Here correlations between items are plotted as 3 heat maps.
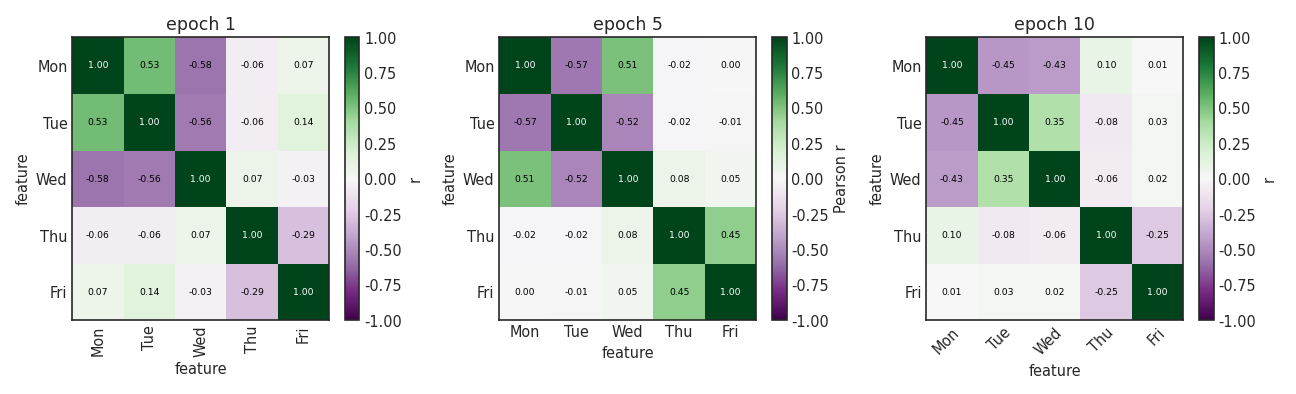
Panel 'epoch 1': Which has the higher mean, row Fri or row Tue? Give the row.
Tue
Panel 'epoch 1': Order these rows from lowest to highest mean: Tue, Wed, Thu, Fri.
Wed, Thu, Fri, Tue
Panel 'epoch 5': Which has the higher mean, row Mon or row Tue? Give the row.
Mon
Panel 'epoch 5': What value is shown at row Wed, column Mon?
0.51
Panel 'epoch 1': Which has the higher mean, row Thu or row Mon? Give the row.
Mon
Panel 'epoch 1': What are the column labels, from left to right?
Mon, Tue, Wed, Thu, Fri
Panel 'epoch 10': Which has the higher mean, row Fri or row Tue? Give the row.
Tue
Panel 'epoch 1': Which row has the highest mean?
Tue
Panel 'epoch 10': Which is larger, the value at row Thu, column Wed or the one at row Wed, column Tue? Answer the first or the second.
the second
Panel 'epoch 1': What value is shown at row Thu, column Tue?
-0.06
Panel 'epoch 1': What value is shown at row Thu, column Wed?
0.07
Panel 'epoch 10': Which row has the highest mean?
Wed
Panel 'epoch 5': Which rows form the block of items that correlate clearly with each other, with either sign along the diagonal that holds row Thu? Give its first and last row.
Thu to Fri
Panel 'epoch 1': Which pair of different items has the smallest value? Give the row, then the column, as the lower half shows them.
Wed, Mon
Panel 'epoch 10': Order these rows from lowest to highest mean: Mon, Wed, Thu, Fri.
Mon, Thu, Fri, Wed
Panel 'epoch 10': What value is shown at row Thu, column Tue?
-0.08
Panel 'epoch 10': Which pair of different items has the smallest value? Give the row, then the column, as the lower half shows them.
Tue, Mon
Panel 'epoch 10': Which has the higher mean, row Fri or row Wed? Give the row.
Wed
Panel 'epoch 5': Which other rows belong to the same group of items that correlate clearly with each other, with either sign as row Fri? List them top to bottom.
Thu
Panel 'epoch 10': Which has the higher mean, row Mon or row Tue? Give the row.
Tue
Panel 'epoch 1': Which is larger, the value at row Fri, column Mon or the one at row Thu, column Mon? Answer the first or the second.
the first
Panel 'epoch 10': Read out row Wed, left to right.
-0.43 0.35 1.00 -0.06 0.02
